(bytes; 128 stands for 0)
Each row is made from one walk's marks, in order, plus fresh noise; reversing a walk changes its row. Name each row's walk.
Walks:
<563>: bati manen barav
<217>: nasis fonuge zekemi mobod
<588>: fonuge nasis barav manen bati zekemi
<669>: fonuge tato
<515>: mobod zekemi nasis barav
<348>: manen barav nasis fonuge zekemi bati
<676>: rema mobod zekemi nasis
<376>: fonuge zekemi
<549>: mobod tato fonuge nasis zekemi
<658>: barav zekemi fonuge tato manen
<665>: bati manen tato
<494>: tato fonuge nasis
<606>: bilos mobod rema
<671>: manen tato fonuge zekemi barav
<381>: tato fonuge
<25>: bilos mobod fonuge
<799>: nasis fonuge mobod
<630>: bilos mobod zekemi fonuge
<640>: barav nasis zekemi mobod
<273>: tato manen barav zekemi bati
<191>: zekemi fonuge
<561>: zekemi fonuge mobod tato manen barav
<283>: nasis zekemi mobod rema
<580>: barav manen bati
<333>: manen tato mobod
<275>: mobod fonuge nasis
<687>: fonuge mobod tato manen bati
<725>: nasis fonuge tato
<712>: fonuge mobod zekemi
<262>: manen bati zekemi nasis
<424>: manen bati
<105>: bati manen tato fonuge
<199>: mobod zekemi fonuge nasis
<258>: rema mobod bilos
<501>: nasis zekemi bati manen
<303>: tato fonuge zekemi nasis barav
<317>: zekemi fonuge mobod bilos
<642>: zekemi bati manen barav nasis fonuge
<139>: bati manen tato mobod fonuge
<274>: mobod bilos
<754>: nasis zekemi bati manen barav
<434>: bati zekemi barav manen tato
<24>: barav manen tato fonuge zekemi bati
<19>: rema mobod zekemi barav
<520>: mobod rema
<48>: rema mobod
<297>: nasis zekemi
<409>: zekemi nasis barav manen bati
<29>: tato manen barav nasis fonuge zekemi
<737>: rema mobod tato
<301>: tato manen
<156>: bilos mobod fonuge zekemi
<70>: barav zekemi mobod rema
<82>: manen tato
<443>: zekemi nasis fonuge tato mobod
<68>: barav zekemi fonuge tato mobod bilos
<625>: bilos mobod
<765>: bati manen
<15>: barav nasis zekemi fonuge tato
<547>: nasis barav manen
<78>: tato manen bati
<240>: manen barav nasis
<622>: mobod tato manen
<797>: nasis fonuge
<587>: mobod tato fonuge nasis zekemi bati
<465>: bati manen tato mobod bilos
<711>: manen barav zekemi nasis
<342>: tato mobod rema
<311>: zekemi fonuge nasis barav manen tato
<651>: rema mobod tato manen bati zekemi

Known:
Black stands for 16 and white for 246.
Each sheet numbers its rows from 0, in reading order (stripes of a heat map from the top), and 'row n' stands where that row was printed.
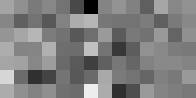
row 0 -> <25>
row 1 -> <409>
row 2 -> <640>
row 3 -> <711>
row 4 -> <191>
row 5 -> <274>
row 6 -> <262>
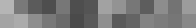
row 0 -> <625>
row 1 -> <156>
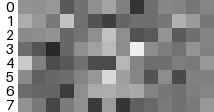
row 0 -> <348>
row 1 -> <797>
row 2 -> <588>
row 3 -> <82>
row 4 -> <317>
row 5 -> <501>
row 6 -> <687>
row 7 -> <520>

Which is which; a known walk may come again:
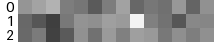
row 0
<640>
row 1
<622>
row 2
<737>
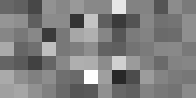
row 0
<658>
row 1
<283>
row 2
<273>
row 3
<240>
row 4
<434>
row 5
<262>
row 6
<156>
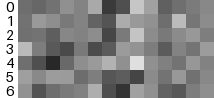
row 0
<561>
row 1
<443>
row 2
<105>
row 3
<625>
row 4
<82>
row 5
<515>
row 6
<563>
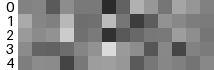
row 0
<381>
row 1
<711>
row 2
<642>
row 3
<501>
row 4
<24>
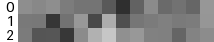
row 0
<19>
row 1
<342>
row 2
<78>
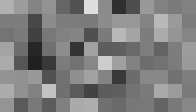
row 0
<297>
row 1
<725>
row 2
<669>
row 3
<606>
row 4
<465>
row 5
<348>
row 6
<797>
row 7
<409>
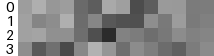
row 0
<549>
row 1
<303>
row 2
<630>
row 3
<580>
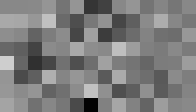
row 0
<671>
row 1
<199>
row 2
<70>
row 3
<311>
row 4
<274>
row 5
<547>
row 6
<588>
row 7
<25>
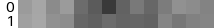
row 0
<191>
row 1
<376>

